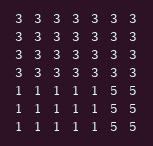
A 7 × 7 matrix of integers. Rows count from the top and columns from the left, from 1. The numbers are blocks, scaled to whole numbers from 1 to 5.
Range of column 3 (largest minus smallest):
2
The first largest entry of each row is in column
1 1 1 1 6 6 6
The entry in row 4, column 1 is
3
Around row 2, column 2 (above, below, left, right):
3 3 3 3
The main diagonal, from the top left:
3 3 3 3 1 5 5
